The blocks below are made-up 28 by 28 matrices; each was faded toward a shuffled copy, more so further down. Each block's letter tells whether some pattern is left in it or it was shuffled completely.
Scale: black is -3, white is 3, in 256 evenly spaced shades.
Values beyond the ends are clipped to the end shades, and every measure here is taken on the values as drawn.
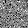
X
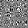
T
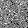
X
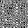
T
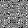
T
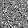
X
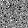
X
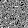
X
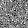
X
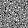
X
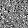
X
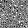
X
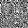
T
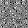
T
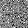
X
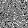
X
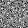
X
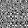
T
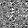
T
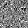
T
